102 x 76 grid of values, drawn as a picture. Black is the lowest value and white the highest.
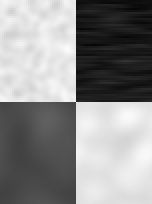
It is made of 2 by 2 panels. Panel 1,1: very high, blotchy, faint in contrast. Panel 1,2: very low, streaked across, faint in contrast. Panel 2,1: low, smooth, faint in contrast. Panel 2,2: very high, smooth, faint in contrast.
